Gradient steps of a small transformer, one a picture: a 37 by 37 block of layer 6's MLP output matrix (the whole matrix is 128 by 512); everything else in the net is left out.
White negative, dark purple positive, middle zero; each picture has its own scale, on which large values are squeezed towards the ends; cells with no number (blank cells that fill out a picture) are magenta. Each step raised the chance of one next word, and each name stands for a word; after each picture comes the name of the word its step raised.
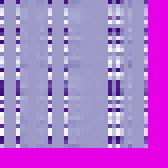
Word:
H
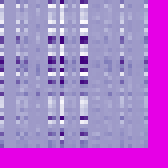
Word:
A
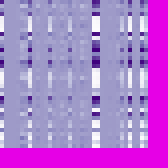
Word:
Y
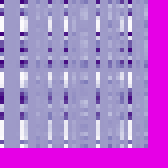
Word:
Y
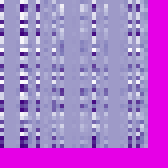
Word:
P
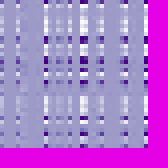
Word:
A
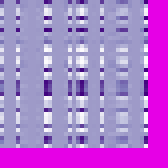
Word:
H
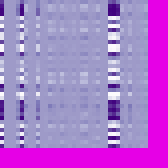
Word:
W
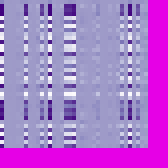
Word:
W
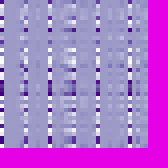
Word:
H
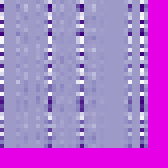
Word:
P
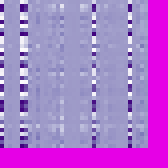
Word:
P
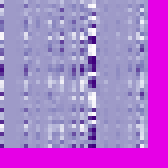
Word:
A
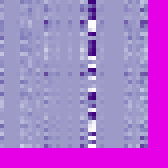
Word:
Y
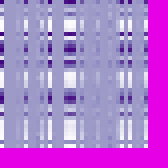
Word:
Y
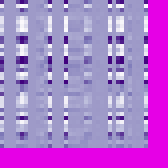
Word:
A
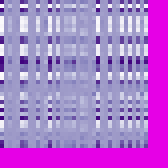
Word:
A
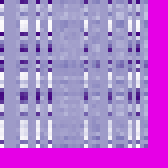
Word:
Y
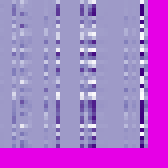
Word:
W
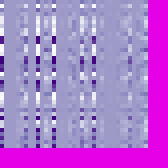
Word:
A
